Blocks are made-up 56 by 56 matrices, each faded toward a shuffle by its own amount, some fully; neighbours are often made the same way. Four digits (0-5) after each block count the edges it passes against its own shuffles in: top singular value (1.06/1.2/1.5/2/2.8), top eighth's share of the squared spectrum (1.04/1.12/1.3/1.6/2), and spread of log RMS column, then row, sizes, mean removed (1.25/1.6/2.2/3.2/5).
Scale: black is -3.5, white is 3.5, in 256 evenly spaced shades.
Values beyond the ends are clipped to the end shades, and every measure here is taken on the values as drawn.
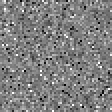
0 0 0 0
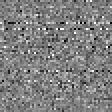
2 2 0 3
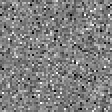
0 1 0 0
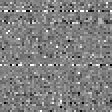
3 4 0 3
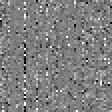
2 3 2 0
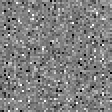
1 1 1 0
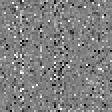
1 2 2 0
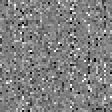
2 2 3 0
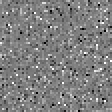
0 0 0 0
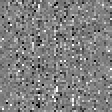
1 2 3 0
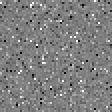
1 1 0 0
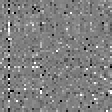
4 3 2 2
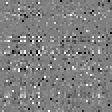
4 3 1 2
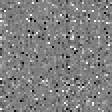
3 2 1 1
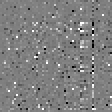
4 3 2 1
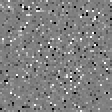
0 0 0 0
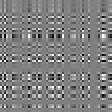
5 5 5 5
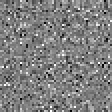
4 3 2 1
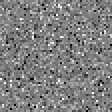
1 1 0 0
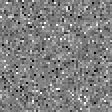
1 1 0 0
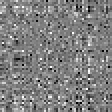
4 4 3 2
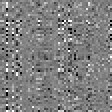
4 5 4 2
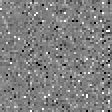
3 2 1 0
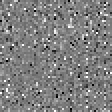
3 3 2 0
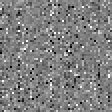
3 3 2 0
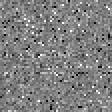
2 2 0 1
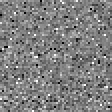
2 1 0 0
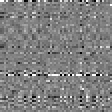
5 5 2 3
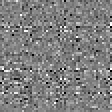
4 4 2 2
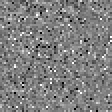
0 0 0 0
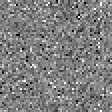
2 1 0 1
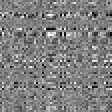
4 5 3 4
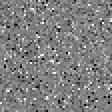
0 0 0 0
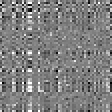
5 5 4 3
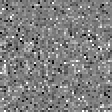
3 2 0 1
